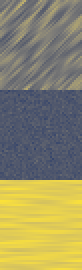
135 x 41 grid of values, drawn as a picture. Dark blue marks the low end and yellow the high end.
It is made of 3 by 1 panels. Panel 1,1: middling, slanting up to the right. Panel 2,1: low, fine-grained, faint in contrast. Panel 3,1: very high, streaked across, faint in contrast.
